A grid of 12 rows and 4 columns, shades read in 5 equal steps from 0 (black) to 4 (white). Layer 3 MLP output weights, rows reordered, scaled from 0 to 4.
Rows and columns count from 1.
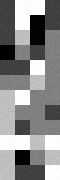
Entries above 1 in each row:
2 1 2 2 2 4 4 3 3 4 3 2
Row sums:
10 6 6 5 8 9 11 8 8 15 8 9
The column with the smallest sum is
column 3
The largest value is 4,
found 9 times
